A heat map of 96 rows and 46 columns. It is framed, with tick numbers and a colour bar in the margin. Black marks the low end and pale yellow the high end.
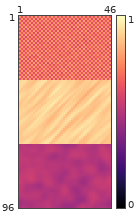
It is made of 3 by 1 panels. Panel 1,1: high, checkered. Panel 2,1: very high, slanting up to the right, faint in contrast. Panel 3,1: middling, blotchy, faint in contrast.
